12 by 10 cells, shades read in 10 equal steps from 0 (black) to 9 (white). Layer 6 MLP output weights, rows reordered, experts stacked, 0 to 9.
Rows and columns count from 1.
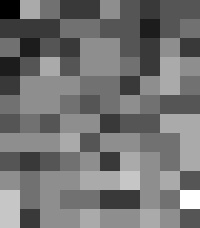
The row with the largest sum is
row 10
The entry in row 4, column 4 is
3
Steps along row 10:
down up same up same up down up down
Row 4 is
1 3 6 3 5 5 4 2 6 5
